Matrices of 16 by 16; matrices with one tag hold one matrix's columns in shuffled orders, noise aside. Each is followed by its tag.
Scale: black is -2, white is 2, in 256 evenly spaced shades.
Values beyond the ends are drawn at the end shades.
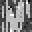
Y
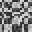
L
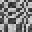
L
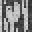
Y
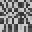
L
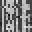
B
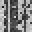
B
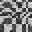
L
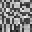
L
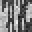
Y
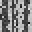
B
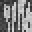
Y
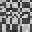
L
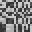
L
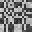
L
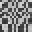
L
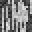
Y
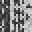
B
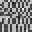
L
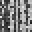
B
